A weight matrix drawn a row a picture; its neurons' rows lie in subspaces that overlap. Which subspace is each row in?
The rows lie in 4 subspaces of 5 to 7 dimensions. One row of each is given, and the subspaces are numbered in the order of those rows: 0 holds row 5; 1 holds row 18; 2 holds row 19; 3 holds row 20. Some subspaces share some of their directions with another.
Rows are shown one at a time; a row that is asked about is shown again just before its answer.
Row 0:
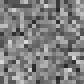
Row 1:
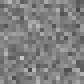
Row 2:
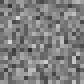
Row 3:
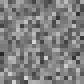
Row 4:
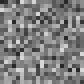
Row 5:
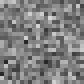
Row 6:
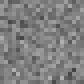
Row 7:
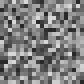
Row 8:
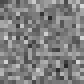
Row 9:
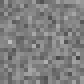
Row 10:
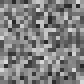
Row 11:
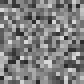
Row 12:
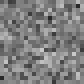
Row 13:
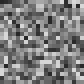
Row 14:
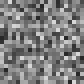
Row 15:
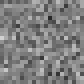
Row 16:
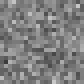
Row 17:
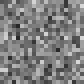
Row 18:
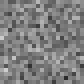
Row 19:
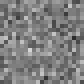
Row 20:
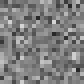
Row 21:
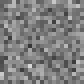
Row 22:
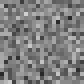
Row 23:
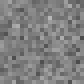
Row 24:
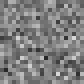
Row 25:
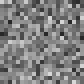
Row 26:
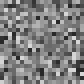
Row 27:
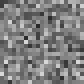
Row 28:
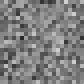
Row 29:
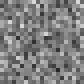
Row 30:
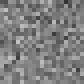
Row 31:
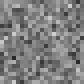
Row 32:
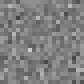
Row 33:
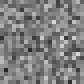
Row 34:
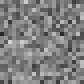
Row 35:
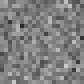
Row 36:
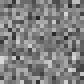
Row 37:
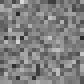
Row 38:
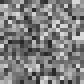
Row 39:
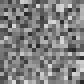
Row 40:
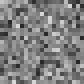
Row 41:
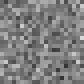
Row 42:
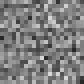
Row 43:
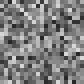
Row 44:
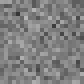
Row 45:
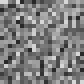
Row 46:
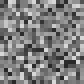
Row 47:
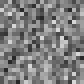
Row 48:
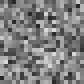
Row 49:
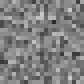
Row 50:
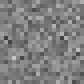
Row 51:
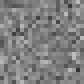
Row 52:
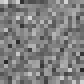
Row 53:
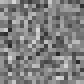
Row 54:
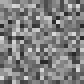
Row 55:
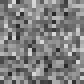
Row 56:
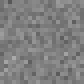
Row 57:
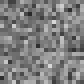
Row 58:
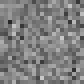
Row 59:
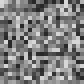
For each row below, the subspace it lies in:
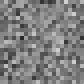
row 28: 3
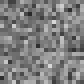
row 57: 1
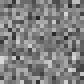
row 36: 1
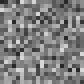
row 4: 3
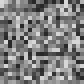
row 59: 2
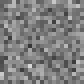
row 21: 0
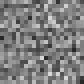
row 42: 1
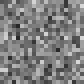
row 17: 0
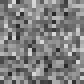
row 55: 0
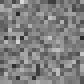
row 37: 3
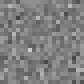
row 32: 3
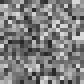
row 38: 2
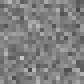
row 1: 2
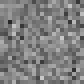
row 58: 0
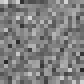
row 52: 3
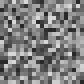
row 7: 1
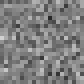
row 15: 1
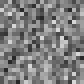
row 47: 1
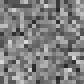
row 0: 2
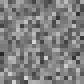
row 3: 0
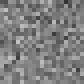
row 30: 3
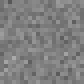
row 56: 0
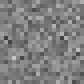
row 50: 2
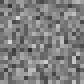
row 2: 3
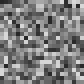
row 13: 0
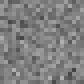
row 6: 0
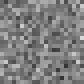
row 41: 3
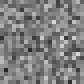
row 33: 2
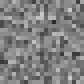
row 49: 0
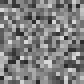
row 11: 0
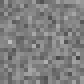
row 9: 3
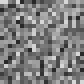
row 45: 3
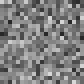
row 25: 2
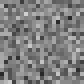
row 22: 0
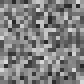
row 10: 1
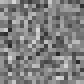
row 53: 3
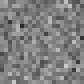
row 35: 0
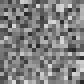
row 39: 1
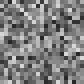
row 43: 0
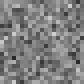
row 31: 2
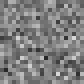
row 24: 0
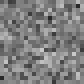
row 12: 1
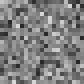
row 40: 2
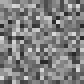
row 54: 1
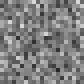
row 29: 0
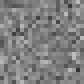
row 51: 2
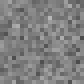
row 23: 2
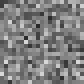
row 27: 0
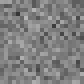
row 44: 2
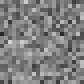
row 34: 2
